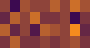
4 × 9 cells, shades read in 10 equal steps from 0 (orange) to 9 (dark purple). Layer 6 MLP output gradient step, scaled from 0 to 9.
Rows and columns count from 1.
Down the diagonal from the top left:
5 3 5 6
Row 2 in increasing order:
2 3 5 5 6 6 6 7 9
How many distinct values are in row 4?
4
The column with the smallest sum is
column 8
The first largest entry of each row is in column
2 8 4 1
